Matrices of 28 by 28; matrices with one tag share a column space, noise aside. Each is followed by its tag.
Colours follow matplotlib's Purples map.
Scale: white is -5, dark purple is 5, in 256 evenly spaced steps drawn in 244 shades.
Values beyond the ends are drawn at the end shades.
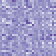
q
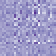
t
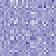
q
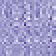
t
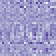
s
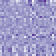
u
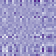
u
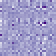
q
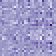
q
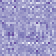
s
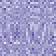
s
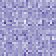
q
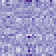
u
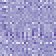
s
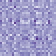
q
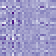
q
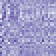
t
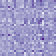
q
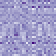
s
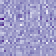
t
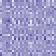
q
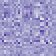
t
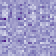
t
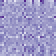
u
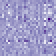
t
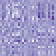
t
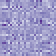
q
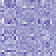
q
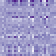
u
